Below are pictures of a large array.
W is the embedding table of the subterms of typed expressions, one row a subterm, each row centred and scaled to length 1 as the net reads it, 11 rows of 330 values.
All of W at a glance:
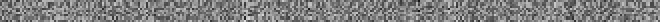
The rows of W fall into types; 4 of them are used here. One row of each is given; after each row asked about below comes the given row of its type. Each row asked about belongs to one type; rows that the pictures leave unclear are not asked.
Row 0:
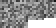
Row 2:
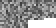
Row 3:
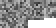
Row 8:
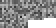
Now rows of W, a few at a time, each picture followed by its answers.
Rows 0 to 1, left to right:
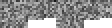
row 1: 2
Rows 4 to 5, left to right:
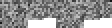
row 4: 8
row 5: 0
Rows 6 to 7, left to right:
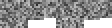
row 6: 3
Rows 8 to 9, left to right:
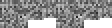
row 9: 8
